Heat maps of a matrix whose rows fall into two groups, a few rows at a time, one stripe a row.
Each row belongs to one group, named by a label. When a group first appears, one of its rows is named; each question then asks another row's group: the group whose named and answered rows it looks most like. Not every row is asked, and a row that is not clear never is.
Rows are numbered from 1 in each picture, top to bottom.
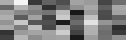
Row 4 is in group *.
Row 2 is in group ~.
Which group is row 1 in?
~
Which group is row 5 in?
~
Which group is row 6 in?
*
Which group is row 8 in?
*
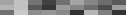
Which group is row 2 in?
~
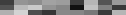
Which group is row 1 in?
*
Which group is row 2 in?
*
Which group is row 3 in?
~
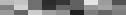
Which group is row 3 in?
*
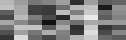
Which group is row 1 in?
*
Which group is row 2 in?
~
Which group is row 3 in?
~
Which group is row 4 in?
~
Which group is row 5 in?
~
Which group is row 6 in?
*
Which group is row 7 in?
*
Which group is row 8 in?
~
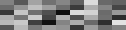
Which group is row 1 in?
*
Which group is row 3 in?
~
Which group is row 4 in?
*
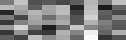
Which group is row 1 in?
~
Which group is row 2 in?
*
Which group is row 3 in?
*
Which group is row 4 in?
*
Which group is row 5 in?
*
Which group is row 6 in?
~
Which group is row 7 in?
~
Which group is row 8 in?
*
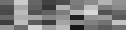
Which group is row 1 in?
~
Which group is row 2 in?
~
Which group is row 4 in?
*
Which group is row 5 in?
~
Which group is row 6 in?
*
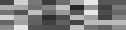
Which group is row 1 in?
~
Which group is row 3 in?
*
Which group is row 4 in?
~
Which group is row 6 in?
~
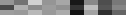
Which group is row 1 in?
*
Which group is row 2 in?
*
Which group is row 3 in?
*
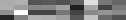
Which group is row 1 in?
~
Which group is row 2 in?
*
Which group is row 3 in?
~
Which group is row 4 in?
*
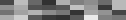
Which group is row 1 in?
~
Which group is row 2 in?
~
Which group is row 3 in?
*
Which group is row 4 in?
~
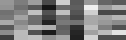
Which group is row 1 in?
*
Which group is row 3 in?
*
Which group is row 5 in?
~
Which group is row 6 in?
*
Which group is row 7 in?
~
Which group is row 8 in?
*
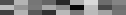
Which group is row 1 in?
~
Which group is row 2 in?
*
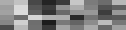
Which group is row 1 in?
~
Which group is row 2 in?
~
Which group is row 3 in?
~
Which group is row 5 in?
~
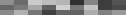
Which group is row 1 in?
*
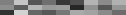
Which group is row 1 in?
~
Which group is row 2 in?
*
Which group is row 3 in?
~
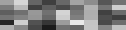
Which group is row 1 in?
~
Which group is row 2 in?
~
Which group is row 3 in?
*
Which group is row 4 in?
*
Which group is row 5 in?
~
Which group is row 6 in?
~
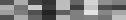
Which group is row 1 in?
~
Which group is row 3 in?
~
